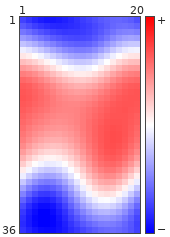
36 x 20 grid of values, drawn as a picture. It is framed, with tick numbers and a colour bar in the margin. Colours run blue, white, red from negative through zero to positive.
The middle right is the ninth with the highest average. The ninth with the lowest average is the bottom left. The middle right is the calmest part. On average the colour sits 50% of the way up the scale. No lone cell stands out from its neighbours.
